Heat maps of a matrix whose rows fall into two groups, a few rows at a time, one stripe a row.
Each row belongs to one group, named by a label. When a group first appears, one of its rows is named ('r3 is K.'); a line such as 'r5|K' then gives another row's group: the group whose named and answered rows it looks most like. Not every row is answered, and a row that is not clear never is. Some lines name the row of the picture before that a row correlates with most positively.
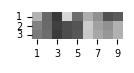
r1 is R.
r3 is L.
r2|L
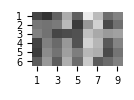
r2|R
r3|L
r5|R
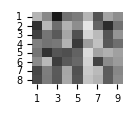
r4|R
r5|L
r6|L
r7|R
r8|R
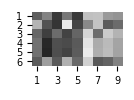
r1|L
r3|L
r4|L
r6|R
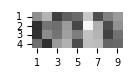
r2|R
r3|R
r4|R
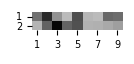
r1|R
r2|L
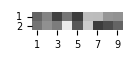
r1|L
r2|R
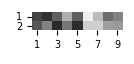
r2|L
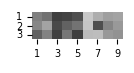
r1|L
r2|L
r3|L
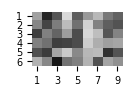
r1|R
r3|R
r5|R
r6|L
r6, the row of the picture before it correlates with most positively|2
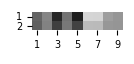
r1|L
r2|L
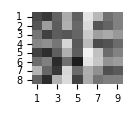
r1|R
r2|R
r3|L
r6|L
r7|R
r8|R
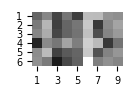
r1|L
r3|L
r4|R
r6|L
